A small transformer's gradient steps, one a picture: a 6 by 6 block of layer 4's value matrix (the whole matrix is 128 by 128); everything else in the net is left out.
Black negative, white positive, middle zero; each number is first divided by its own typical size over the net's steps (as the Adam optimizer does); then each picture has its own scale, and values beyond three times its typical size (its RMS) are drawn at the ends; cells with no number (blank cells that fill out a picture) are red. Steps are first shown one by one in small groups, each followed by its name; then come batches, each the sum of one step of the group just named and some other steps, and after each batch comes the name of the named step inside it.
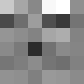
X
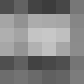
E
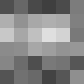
E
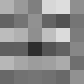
X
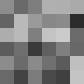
X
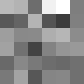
X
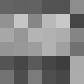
E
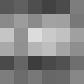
E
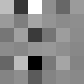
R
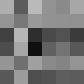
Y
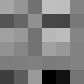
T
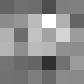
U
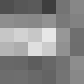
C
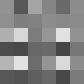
R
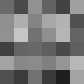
Y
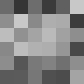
C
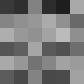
U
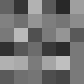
Y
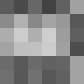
C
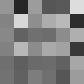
R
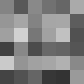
Y
